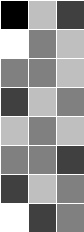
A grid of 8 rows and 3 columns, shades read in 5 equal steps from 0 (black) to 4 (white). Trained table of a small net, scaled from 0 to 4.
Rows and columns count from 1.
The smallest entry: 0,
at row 1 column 1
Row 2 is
4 2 3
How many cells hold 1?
5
